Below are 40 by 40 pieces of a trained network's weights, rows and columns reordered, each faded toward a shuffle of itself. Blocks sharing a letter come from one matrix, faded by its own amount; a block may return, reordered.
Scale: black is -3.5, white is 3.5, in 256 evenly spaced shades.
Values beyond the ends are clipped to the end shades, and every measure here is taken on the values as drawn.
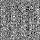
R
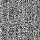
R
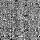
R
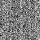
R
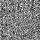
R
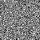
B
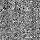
R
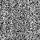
R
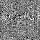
R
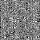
R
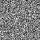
B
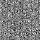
R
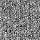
R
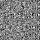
R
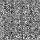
R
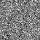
B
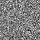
B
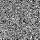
B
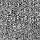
R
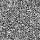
B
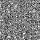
R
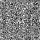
R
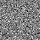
B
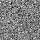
B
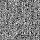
R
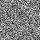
B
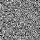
B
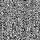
R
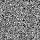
B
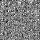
R
